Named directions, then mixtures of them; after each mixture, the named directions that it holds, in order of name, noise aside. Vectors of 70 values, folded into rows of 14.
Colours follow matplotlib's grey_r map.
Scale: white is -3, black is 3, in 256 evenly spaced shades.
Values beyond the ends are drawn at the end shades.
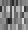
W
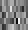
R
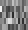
R, W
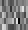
R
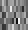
R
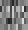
W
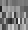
R, W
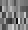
R, W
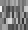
R, W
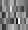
R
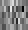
R, W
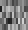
R, W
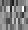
R, W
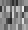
W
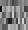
R, W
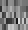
R, W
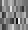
R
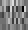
R, W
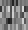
W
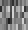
W
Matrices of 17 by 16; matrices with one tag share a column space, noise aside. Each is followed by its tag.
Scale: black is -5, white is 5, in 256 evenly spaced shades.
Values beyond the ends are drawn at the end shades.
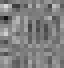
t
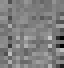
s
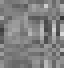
t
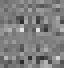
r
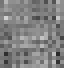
s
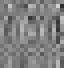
t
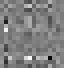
r
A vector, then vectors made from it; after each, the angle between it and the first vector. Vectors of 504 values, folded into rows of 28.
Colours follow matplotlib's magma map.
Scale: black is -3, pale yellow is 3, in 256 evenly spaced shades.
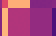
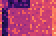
nearly opposite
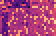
partly opposed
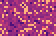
orthogonal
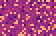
orthogonal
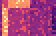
nearly parallel
